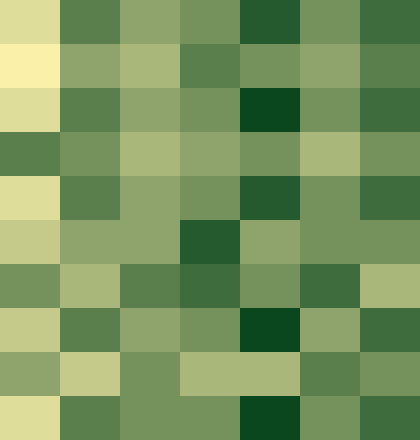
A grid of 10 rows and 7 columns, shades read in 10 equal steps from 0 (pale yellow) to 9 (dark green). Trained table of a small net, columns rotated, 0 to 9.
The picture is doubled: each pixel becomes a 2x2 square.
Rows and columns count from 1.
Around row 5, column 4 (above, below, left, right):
4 8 4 8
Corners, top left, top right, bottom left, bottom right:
1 7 1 7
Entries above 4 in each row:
5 3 5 4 5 3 5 4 3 6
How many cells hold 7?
7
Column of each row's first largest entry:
5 4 5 1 5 4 4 5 6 5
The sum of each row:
36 28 37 31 36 32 36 37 28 38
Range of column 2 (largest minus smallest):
4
